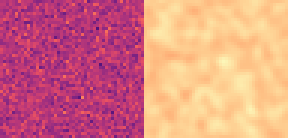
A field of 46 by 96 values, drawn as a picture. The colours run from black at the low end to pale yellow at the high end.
It is made of 1 by 2 panels. Panel 1,1: middling, fine-grained. Panel 1,2: very high, blotchy, faint in contrast.
